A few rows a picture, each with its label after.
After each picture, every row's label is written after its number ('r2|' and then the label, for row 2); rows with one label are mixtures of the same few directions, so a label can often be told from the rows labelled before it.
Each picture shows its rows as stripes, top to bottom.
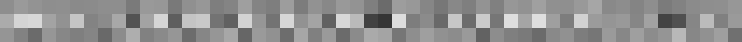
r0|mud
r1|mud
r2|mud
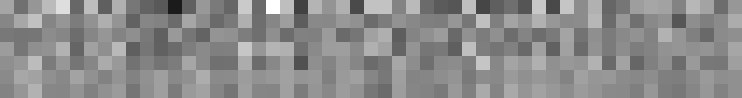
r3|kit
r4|mud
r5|mud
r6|kit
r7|mud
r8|mud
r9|mud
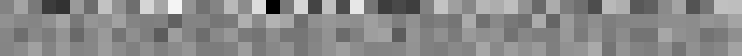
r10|kit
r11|kit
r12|mud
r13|mud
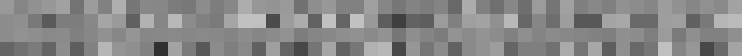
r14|kit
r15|kit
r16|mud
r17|mud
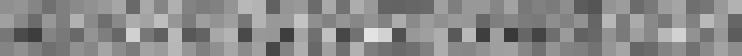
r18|kit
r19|mud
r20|mud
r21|kit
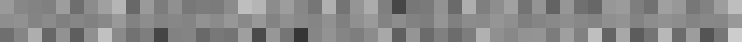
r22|kit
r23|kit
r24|mud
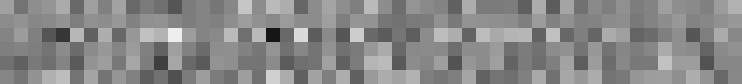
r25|kit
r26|kit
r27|kit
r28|mud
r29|mud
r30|kit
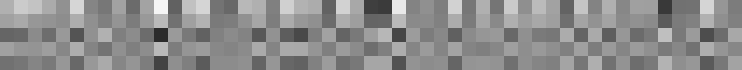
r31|mud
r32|mud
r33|mud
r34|mud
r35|mud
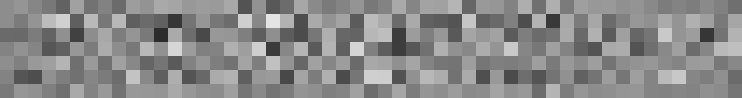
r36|kit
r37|kit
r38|mud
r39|kit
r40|kit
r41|mud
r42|kit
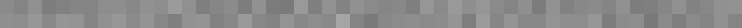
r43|kit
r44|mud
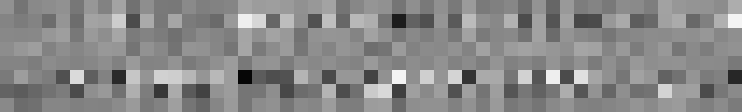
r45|kit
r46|kit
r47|kit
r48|mud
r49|mud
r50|kit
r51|mud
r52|mud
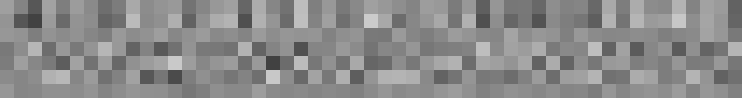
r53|mud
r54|mud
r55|mud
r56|mud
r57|kit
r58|kit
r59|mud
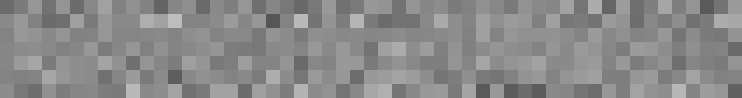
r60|mud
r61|kit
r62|mud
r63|kit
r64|mud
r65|kit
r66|mud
